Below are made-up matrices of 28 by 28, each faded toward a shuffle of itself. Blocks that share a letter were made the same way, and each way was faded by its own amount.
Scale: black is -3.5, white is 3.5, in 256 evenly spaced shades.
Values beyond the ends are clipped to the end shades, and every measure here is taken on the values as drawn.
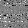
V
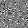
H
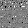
V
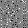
H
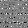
V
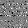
V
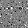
H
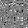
H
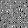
H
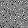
H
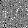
H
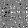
H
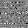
V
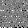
V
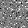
H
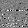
V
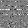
V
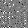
H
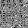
H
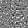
H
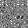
H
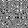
H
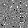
H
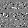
V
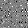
H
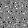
V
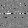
V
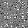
H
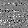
V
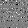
V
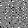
H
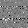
V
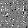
H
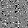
H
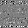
V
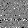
V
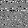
V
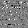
V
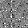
H
